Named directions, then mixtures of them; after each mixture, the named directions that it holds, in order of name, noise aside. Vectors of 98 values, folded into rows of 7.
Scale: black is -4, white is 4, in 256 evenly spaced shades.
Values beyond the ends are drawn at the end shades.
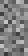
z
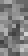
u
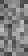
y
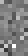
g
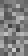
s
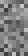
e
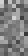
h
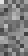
e, h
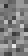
g, s, z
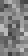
u, y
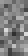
g, u, z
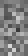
s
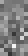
g, u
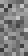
e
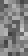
u, y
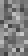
h, s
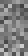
e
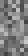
h, s, y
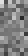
h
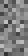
z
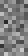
z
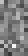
g, h, y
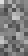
e, h, s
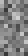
e, h, s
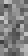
u, z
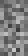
s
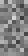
h, z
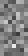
g, z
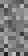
e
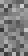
e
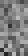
e, s, y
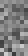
e, u, y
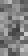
u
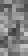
u
